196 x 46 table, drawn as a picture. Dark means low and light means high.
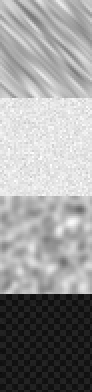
The table splits into 4 rows of 1 panel. Panel 1,1: high, slanting down to the right. Panel 2,1: very high, fine-grained, faint in contrast. Panel 3,1: high, blotchy. Panel 4,1: very low, checkered, faint in contrast.
